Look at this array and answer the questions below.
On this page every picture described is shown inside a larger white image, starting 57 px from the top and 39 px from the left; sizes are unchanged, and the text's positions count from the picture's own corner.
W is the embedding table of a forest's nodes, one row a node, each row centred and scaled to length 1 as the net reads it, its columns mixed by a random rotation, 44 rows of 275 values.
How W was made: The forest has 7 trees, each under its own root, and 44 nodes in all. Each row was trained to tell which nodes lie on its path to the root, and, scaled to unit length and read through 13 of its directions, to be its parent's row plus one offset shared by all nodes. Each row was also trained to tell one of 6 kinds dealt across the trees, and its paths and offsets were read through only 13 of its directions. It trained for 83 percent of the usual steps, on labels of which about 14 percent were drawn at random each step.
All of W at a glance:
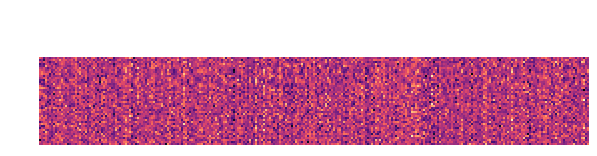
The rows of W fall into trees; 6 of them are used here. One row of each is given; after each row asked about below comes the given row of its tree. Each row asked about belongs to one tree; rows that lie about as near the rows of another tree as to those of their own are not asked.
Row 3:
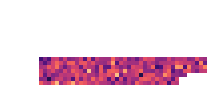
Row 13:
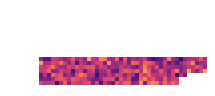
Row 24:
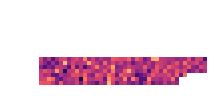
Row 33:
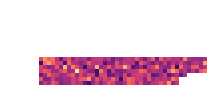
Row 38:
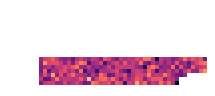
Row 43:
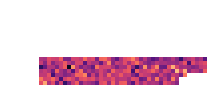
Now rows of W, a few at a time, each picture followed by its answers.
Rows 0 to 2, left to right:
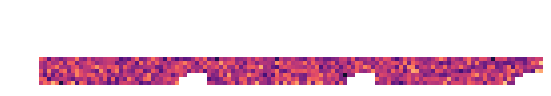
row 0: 33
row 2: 43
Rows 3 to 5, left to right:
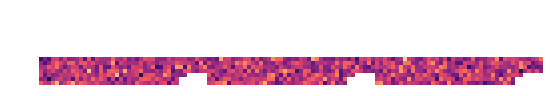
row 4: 38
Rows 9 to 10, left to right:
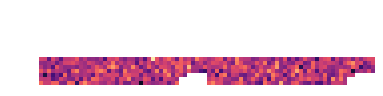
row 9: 24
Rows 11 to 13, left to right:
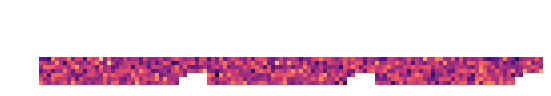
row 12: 3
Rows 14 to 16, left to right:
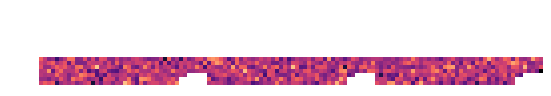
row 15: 33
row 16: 24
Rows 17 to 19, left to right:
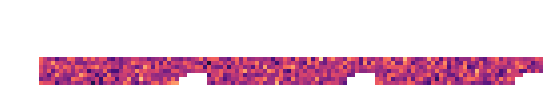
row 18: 24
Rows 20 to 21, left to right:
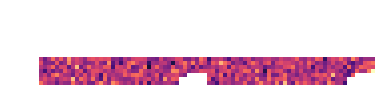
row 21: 3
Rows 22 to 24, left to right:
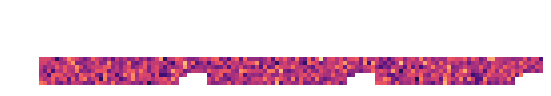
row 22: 33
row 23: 24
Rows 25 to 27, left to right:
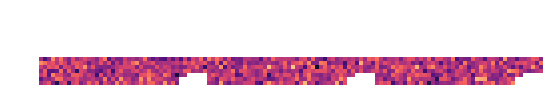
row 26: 43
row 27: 33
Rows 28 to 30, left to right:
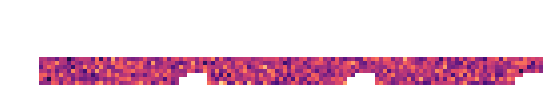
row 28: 3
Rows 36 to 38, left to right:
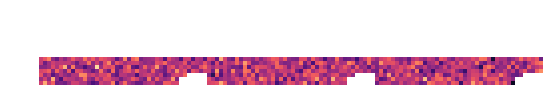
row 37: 43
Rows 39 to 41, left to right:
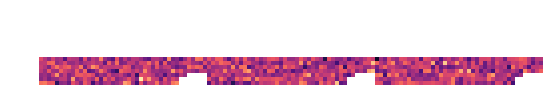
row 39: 33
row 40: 43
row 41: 3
